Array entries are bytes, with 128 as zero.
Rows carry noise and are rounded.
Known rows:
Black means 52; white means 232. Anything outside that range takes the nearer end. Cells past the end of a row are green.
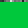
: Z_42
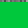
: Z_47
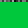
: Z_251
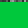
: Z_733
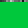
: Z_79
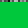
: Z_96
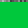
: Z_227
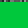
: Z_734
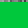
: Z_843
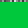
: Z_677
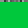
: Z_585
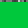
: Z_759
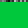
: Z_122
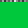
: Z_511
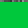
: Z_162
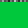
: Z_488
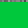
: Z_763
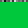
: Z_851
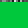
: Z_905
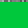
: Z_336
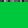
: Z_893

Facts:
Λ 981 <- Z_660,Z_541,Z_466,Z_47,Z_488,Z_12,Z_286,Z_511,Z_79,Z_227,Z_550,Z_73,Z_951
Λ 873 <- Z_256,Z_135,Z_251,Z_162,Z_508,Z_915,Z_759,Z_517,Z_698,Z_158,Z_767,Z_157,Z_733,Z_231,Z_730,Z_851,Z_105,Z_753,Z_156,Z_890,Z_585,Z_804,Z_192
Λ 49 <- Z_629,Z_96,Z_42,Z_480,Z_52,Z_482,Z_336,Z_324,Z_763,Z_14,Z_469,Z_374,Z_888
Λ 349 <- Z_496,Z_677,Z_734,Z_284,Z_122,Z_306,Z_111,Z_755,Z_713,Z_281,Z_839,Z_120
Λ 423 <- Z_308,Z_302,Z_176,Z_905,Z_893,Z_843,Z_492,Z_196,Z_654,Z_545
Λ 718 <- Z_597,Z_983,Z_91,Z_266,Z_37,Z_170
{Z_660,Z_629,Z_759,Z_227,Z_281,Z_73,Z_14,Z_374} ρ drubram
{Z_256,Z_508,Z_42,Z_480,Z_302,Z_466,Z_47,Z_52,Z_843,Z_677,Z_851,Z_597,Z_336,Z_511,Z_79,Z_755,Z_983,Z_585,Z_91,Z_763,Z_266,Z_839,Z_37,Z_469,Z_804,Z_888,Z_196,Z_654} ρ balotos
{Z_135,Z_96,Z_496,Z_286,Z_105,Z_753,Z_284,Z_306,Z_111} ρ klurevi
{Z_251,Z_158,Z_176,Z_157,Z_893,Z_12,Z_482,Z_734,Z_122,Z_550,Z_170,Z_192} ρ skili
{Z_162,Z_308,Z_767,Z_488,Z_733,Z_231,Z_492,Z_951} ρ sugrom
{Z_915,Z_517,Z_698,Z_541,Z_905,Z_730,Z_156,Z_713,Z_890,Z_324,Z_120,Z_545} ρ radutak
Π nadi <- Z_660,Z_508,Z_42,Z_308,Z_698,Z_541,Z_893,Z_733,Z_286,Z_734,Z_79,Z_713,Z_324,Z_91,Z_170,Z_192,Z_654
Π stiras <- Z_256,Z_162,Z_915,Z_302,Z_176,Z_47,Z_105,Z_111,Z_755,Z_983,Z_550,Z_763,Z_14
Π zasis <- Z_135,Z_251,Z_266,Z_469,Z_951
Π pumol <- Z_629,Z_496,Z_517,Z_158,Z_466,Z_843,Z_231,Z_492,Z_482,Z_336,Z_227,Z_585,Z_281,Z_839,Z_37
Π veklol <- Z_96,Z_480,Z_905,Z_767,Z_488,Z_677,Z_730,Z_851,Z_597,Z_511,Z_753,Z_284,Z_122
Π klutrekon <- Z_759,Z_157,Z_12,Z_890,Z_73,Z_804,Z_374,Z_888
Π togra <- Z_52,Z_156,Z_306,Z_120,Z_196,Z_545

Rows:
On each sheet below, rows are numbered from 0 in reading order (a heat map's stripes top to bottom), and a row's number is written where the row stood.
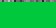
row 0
Z_266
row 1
Z_306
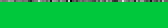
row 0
Z_52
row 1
Z_91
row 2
Z_951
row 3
Z_111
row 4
Z_508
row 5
Z_231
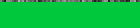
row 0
Z_804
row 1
Z_915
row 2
Z_302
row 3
Z_12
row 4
Z_157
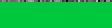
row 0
Z_14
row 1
Z_492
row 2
Z_158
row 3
Z_135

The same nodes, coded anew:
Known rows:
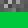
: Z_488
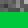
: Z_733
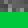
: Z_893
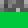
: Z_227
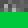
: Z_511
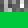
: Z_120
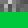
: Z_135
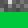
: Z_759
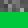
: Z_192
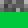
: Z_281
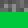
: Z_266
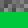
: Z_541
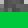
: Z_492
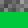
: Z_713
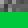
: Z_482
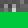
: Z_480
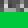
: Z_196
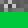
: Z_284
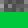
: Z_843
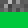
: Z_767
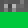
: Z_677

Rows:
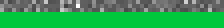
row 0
Z_256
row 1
Z_550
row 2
Z_156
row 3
Z_660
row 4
Z_308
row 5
Z_698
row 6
Z_162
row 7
Z_469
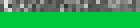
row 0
Z_306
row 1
Z_158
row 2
Z_730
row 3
Z_517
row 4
Z_105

